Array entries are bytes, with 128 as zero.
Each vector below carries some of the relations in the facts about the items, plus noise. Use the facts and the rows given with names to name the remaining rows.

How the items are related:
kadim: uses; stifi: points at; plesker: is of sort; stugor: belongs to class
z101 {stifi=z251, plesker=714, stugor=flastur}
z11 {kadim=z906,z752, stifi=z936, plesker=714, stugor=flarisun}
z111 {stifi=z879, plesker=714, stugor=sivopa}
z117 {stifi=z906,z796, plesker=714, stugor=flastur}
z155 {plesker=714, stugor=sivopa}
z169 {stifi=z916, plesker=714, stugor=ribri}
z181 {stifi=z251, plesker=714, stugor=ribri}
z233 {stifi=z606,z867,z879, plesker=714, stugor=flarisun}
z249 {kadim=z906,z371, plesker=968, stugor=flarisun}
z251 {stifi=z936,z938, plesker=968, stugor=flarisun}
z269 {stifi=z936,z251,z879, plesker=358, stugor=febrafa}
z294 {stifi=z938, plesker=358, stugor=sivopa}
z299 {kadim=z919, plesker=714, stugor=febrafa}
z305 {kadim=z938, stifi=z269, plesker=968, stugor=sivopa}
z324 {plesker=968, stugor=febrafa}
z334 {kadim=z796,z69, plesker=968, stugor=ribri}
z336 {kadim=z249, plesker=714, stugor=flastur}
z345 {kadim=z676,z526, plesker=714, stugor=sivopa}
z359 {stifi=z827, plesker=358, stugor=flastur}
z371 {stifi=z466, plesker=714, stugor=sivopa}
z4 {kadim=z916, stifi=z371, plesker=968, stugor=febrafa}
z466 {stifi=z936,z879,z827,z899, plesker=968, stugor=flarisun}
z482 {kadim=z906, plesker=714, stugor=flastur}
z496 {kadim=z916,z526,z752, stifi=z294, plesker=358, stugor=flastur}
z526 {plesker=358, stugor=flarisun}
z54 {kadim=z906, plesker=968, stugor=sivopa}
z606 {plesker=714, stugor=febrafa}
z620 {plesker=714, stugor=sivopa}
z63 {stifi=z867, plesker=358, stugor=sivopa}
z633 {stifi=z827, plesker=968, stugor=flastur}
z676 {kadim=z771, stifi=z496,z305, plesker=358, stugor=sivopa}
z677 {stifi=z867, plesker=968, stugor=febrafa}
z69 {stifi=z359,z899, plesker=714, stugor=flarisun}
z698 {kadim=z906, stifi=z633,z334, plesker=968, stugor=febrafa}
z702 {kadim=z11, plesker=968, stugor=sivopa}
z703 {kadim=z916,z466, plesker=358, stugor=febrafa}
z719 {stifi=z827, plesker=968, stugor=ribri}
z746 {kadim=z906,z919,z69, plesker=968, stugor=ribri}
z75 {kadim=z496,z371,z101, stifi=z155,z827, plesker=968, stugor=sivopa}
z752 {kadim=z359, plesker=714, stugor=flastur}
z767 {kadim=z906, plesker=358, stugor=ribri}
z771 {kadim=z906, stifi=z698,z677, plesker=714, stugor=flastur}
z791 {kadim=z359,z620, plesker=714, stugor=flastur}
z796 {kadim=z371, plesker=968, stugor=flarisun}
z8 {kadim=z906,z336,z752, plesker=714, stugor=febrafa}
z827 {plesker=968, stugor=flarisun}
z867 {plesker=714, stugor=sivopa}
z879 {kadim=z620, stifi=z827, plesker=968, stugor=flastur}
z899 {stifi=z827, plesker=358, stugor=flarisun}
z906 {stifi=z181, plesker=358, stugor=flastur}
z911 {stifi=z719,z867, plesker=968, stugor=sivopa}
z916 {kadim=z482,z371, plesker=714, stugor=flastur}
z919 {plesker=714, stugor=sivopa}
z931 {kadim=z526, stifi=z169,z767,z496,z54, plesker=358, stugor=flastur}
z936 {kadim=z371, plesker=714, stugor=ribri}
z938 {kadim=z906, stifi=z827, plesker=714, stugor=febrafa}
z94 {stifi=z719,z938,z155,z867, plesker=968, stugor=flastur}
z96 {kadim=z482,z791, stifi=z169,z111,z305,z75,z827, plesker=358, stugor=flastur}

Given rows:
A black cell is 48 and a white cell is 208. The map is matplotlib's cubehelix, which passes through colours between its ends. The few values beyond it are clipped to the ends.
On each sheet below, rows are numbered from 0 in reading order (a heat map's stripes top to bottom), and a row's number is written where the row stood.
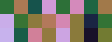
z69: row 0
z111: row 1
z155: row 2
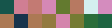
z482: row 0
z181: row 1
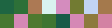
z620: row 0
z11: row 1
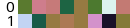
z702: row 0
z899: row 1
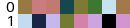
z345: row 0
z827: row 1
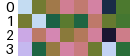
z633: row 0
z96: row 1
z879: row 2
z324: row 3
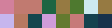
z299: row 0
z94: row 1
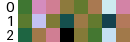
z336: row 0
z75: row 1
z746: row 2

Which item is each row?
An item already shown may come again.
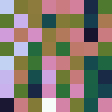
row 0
z633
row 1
z75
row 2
z879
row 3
z771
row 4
z269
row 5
z94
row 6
z233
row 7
z371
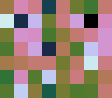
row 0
z305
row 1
z827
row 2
z496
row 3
z54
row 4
z791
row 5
z101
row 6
z698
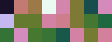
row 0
z371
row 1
z677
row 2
z11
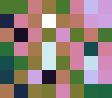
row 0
z796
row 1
z906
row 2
z169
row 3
z359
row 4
z526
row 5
z767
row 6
z181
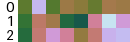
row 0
z4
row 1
z249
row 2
z916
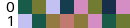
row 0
z936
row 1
z251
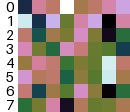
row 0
z906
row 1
z827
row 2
z719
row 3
z63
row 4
z703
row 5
z299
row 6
z719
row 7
z334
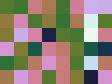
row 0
z796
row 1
z931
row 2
z8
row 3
z911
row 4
z919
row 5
z938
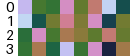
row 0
z117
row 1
z251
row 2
z676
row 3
z466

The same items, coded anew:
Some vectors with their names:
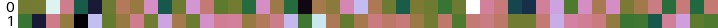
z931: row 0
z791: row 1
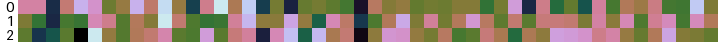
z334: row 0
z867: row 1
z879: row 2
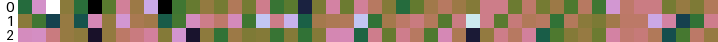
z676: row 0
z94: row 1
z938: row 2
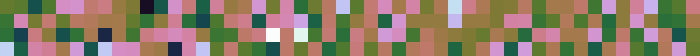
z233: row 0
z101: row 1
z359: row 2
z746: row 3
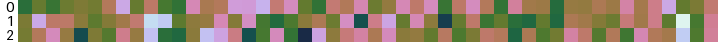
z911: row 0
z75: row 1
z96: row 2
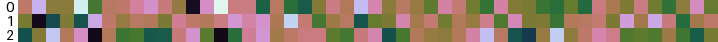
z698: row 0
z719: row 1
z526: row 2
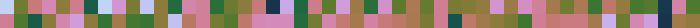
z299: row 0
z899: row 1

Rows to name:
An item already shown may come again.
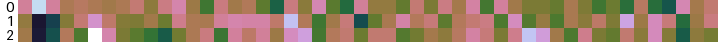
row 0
z336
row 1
z719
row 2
z181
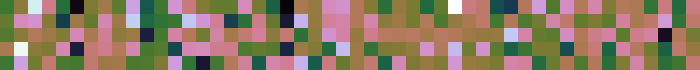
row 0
z931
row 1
z96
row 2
z269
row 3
z771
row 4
z101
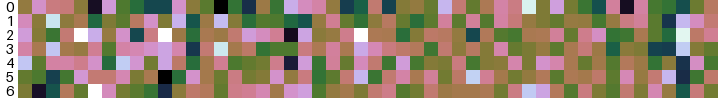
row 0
z906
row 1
z767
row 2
z703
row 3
z8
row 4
z299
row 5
z233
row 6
z181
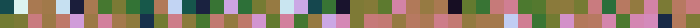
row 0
z371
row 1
z269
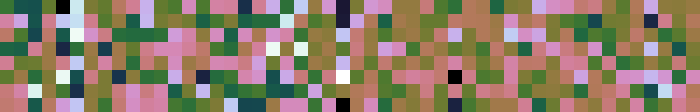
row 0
z879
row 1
z796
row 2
z117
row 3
z359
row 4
z324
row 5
z466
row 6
z54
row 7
z936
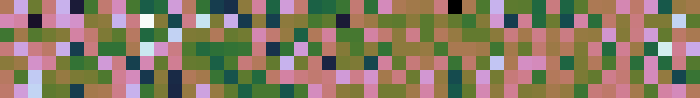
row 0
z69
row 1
z334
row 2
z111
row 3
z916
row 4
z919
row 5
z11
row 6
z305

